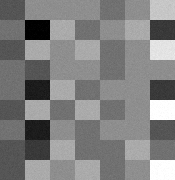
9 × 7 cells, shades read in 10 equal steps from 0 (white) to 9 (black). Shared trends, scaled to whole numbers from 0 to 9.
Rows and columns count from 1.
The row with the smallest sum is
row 9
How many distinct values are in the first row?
4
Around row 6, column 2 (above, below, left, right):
8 8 6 5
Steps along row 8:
up down up same down up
